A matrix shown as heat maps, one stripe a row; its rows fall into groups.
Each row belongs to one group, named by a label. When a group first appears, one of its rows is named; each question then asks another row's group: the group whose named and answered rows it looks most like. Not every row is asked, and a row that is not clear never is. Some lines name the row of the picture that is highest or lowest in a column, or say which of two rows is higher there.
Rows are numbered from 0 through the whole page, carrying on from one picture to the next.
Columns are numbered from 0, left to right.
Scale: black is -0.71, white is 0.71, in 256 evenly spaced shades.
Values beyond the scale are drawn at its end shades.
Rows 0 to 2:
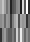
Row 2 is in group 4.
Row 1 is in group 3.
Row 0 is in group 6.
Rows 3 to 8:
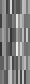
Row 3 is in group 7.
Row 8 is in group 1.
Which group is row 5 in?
6
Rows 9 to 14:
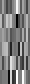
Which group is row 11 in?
6
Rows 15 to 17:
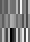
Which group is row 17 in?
6
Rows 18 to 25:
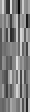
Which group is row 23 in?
1
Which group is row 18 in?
7
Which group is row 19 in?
3
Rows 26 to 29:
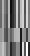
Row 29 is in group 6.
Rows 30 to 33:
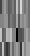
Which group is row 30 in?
4
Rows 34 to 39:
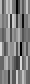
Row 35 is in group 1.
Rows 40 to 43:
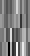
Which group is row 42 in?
7
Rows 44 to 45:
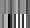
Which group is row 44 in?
3
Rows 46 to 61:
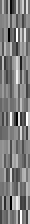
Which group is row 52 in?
3
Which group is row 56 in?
1
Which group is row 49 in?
7
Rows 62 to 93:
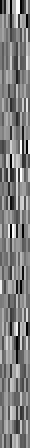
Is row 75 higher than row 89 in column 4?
No
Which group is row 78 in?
1
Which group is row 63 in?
3
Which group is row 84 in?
6
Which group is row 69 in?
6
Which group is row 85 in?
3
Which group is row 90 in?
4
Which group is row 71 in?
1
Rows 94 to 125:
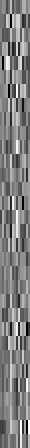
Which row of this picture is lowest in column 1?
98
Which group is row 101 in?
1
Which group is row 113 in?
7
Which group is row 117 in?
3
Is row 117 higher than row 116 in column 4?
No
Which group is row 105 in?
7
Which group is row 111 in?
1
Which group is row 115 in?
7
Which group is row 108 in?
1
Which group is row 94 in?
7
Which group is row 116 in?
1
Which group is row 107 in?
7
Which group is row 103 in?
3
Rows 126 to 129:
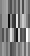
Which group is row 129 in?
6
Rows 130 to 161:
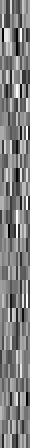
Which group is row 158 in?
3
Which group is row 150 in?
6
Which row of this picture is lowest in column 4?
146
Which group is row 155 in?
4
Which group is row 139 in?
6
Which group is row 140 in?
7
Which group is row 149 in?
1
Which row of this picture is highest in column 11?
151
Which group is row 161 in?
7
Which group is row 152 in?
1
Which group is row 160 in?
1
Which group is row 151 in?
6
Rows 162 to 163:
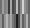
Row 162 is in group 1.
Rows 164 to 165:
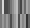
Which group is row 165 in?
3
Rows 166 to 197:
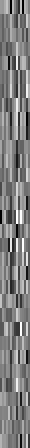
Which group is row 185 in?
3
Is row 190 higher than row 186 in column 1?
No
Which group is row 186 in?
6
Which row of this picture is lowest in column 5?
166
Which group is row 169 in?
4
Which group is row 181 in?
4
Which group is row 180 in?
3
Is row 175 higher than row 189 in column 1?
Yes
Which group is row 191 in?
3
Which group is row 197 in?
6
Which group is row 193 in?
4
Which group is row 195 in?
1
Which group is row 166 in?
1
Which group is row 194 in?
6
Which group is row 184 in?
6
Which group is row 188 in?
4
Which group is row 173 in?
4
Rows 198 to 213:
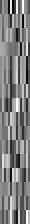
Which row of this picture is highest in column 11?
198
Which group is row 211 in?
1
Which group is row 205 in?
4
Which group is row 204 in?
6
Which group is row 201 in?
6
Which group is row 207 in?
1
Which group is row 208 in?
6
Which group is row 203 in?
3
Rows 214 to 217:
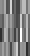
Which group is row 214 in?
7
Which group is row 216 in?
4
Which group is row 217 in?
3
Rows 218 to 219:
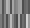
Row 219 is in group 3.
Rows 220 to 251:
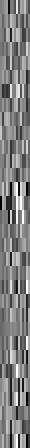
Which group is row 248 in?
3
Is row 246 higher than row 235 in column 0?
No
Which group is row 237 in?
7
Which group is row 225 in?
3
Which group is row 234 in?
4
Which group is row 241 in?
3
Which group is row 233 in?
3
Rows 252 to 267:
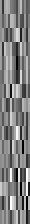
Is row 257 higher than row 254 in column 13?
Yes
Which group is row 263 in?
3
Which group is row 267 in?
3
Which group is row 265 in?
6
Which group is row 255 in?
7
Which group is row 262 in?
1
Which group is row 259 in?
7
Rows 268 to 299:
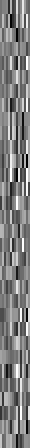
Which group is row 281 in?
6
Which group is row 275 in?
6
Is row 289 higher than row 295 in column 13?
Yes
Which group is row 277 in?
1
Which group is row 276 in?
1
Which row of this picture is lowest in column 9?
284
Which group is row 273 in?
4
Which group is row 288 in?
4
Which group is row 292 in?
4
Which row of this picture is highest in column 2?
296
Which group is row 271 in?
3
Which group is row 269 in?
6
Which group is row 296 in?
7
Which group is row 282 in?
4
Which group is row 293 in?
6
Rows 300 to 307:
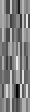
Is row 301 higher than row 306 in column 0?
Yes
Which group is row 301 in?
6
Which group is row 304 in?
4
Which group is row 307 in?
7
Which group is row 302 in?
7
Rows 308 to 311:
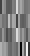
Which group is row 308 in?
4
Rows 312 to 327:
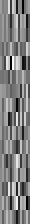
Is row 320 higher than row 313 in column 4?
No
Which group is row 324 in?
3
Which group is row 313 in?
3
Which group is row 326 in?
3
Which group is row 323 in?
4
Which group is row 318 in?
6
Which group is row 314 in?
3
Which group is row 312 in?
1
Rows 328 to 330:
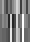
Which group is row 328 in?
4
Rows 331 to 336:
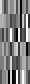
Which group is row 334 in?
3
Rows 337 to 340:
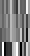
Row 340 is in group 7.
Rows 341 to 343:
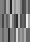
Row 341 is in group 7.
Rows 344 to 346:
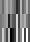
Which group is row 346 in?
6
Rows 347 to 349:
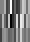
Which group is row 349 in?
4
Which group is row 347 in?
7
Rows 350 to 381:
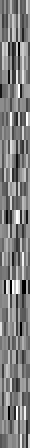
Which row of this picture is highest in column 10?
381
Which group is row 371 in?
1
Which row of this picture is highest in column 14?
381
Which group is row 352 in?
1
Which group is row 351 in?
1
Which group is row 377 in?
7
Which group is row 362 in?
7
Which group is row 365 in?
4
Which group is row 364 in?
7
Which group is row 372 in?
1
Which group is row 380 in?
3
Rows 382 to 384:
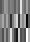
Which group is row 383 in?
3
